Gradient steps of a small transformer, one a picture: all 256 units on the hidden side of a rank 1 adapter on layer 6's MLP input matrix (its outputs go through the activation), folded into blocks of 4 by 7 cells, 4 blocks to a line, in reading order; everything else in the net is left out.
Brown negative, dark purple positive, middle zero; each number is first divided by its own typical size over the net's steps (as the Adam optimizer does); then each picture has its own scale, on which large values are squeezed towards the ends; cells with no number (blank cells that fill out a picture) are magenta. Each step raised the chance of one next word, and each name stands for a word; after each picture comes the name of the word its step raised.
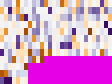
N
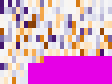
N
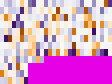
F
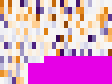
N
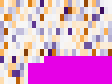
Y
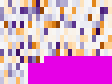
F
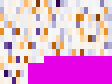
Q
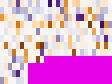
Y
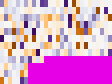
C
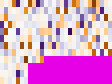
Q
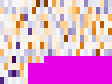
Y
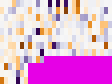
Q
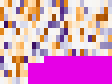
F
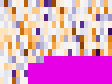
Y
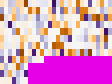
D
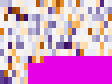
N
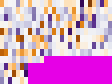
D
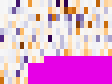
Q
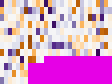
D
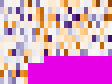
F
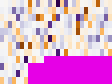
Q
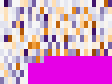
F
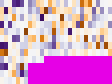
D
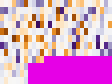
N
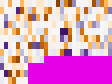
F
